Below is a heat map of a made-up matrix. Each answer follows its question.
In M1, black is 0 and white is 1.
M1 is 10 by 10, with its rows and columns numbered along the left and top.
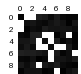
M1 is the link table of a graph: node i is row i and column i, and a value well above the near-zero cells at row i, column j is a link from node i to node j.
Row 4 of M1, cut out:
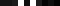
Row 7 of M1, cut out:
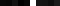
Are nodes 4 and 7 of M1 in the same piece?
yes
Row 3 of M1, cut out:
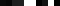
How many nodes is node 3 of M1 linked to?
3
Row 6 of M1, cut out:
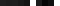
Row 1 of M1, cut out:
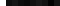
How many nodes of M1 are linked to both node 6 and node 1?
0
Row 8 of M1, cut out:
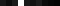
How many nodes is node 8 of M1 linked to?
1
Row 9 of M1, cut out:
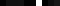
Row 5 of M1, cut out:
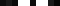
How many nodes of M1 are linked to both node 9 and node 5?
1
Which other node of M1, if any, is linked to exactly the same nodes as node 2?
node 1
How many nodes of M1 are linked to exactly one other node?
5
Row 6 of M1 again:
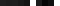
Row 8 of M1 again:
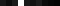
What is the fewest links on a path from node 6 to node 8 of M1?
3
